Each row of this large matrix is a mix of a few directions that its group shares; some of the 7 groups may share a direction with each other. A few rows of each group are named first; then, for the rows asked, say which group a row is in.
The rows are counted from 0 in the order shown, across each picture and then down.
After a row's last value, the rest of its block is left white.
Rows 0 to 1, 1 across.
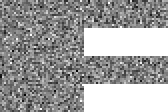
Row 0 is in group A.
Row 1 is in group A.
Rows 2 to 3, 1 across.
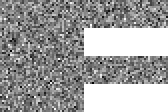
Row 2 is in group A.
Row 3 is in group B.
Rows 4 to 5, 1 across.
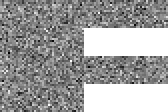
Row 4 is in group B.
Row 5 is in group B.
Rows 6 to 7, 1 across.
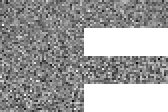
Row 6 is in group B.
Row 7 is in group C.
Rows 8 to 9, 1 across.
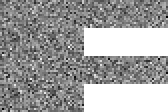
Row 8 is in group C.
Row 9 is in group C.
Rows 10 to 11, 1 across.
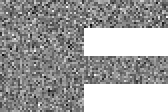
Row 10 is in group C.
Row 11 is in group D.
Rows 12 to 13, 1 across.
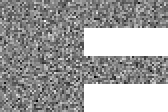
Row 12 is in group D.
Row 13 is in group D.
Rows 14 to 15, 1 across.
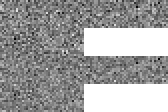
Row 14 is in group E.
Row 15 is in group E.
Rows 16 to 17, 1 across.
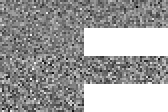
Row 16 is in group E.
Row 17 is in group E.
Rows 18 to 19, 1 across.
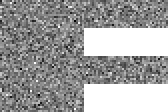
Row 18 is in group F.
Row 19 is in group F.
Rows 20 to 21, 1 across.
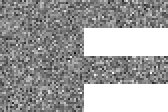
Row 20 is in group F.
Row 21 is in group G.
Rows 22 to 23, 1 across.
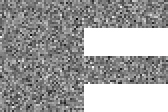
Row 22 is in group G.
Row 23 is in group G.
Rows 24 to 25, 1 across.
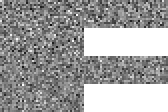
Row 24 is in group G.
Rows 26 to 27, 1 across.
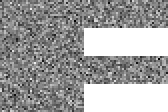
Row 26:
A
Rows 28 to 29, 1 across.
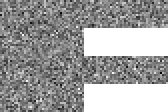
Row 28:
G
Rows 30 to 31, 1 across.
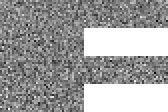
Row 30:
B
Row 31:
B
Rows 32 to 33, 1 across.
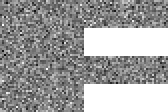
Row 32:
B
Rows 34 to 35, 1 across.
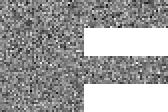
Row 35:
A
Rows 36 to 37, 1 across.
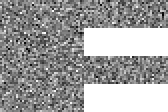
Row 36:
C
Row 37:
E
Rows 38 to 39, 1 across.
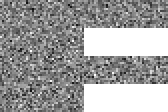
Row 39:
G
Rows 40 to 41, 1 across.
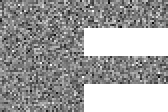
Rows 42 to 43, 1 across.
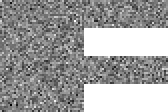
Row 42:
F
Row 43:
C
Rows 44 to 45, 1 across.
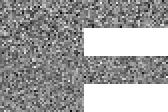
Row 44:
G
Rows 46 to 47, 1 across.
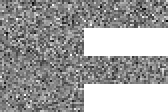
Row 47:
C
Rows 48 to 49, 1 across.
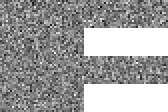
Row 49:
A
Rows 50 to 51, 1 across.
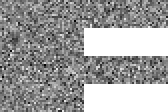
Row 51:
D
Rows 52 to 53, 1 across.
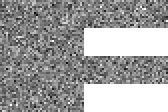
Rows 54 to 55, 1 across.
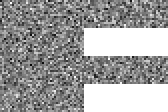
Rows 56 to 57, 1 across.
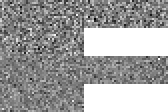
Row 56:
D
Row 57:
C
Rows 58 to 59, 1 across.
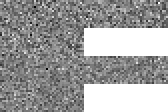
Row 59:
E
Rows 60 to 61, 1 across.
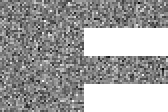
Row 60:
D
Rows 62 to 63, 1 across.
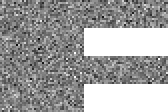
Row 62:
F
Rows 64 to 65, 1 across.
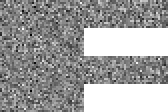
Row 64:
C
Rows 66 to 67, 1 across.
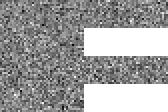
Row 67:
E
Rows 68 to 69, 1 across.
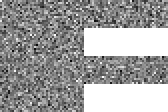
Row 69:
B
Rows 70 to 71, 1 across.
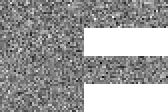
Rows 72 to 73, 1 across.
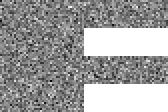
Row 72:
F
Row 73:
C
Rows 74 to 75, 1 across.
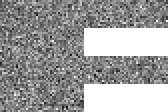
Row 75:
E
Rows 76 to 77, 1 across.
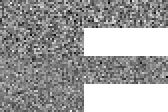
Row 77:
B
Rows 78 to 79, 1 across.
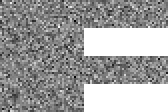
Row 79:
A
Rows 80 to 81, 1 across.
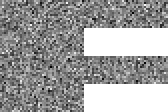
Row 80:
F
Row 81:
D
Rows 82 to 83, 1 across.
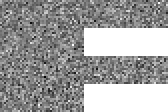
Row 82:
C
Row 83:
D
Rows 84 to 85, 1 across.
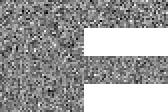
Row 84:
C
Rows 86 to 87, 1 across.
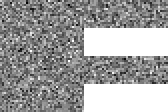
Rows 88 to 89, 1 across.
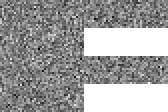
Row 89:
C
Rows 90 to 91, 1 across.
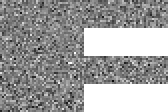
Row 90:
F
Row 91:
F
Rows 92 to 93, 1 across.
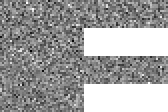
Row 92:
G
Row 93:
C
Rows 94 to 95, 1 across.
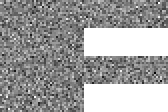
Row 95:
B
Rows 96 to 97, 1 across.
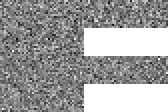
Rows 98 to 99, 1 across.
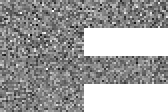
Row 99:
E
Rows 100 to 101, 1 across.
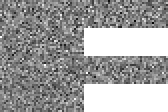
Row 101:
D
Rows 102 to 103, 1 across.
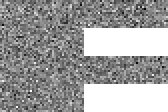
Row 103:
E
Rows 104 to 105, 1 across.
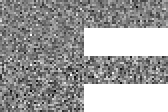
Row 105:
D
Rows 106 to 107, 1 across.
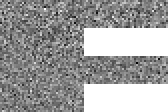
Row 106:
D
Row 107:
A
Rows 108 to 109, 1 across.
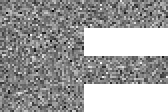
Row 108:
C
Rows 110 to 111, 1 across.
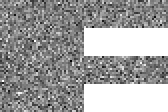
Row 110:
B
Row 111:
B
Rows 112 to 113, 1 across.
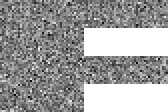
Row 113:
F
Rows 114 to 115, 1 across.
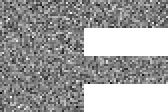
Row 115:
G
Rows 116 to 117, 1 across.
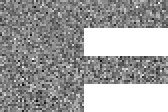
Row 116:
E
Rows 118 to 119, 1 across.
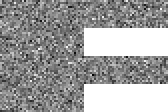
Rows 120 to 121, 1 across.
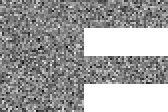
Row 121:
E
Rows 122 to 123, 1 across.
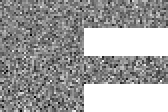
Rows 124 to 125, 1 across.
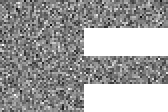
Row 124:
B
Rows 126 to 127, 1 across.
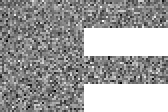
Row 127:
G
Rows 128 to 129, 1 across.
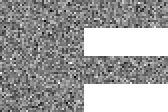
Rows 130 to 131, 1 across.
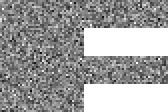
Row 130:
A
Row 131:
F
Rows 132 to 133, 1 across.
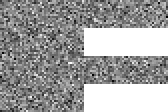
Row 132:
C
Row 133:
F
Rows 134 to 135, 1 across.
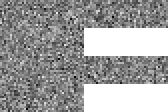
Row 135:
E
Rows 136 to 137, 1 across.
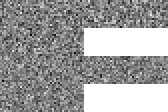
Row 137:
B
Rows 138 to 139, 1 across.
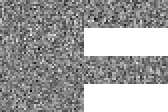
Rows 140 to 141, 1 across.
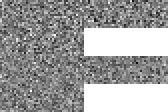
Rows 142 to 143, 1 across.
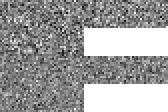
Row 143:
F
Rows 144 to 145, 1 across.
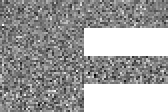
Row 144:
B
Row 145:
D
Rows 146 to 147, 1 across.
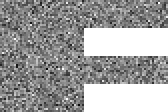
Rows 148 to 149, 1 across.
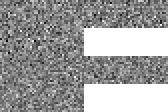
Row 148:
B
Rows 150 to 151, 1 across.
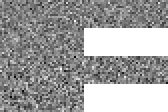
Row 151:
G
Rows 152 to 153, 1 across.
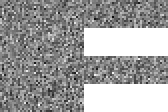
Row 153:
D
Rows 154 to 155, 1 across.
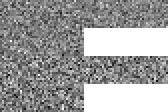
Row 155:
E
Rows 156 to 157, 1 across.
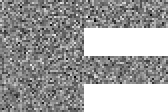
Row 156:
D
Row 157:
F
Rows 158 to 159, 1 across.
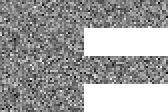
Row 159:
F
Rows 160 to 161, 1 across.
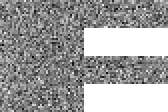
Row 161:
B
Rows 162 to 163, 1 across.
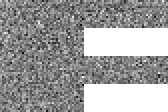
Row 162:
B
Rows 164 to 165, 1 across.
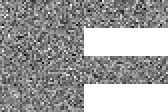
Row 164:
B
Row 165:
A
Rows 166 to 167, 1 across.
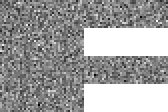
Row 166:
B
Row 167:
D
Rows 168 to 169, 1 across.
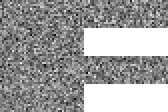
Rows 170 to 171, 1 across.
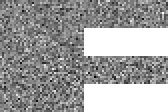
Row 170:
C
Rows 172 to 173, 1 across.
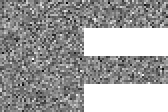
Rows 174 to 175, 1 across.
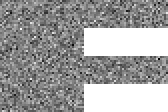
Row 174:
C
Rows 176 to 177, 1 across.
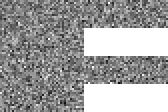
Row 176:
A
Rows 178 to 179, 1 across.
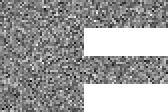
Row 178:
D
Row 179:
F
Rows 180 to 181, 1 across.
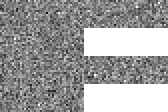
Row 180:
E
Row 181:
D
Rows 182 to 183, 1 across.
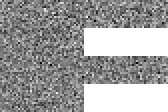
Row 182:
D
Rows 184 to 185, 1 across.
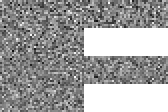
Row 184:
D
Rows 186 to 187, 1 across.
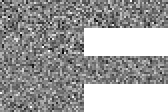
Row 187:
G
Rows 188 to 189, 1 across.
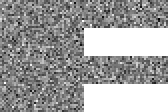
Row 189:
D
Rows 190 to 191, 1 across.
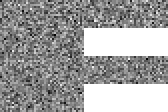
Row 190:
C
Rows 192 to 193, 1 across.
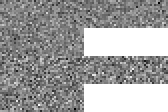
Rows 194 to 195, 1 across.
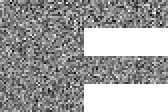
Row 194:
E
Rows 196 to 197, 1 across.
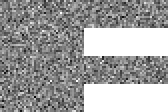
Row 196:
G
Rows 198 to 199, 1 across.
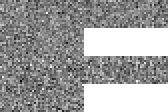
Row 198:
E
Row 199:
D
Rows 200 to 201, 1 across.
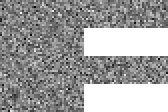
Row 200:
A
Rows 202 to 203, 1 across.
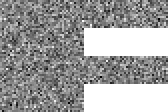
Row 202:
A
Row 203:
C
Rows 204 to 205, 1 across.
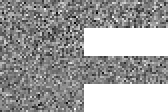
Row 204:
D
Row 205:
F
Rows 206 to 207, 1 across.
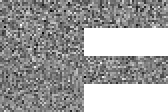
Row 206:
D
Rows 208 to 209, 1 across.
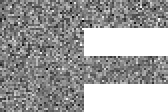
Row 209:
E
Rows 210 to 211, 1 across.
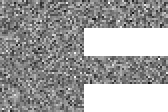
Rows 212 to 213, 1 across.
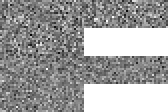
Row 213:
E
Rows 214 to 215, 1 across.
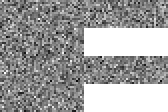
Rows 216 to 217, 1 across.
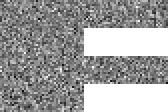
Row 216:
E
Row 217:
G
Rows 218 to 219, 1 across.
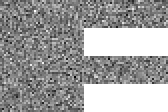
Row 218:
B
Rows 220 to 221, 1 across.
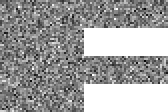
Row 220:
B
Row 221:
F
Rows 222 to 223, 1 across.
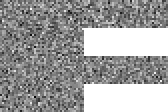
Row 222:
D
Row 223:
B
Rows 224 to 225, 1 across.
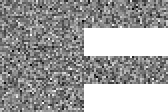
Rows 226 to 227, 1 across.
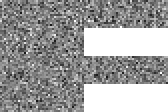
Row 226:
E
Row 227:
G
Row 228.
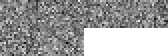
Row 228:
E
